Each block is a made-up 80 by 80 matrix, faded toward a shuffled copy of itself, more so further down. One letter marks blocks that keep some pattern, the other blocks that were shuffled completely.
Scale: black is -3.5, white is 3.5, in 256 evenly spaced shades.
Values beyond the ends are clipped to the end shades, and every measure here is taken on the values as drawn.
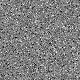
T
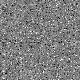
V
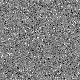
T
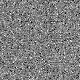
V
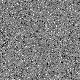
T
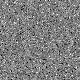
T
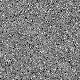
T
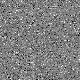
V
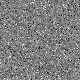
T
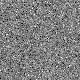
T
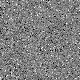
T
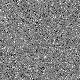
V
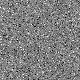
T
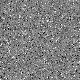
V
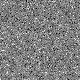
T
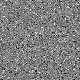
V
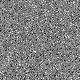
T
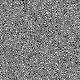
V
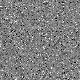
V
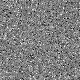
T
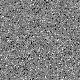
V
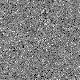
V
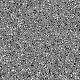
T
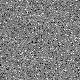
T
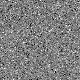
T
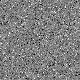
V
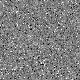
V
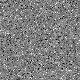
T
